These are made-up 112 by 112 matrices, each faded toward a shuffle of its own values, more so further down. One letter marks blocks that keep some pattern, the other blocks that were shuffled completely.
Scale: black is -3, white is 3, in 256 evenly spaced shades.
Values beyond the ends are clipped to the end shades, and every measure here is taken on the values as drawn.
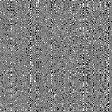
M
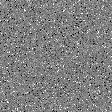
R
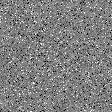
R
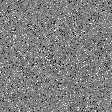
R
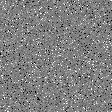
R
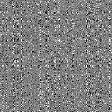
M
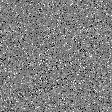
R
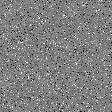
R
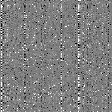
M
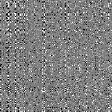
M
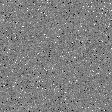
R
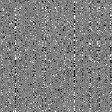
M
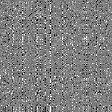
M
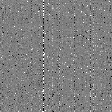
M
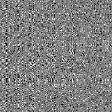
M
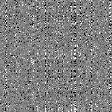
M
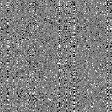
M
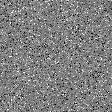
R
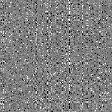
M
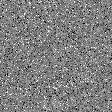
R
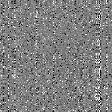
M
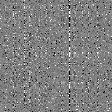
M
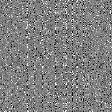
M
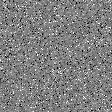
R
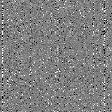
M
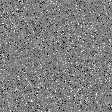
R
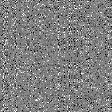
M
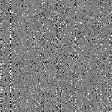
M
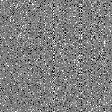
M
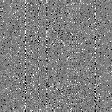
M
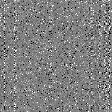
M
